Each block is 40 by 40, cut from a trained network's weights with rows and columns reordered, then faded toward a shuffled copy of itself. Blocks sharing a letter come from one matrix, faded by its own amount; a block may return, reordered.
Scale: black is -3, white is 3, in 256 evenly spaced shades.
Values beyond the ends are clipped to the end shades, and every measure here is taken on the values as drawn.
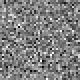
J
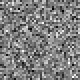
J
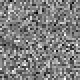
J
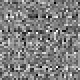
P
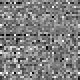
P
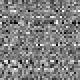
P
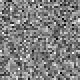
J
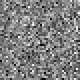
J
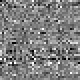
P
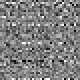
P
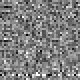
P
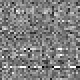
P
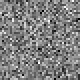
J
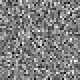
J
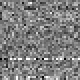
P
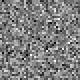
J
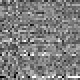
P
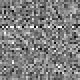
P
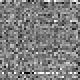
P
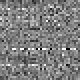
P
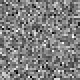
J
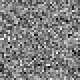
J
